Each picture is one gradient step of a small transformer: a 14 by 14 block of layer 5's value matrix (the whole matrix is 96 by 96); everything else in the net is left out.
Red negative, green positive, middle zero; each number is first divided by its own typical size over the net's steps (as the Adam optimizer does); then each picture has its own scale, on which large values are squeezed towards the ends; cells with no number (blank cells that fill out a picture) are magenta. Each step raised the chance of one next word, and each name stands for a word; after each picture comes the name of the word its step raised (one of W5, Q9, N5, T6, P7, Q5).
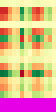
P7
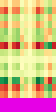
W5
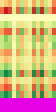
P7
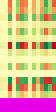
W5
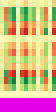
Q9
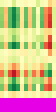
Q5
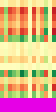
P7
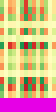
W5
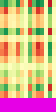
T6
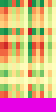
T6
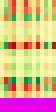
W5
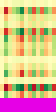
P7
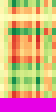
T6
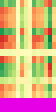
T6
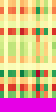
P7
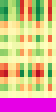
Q9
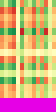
T6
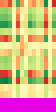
Q5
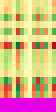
W5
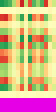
T6
